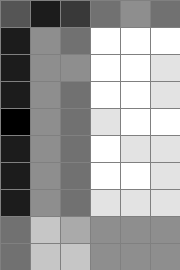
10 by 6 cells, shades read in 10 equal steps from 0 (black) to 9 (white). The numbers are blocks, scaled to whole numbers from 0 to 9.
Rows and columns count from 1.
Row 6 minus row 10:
-3 -2 -3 4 3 3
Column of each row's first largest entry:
5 4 4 4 5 4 4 4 2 2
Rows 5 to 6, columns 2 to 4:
5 4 8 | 5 4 9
